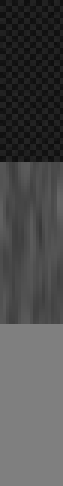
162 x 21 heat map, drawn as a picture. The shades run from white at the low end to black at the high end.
The table splits into 3 rows of 1 panel. Panel 1,1: very high, checkered, faint in contrast. Panel 2,1: high, streaked downward, faint in contrast. Panel 3,1: middling, flat.
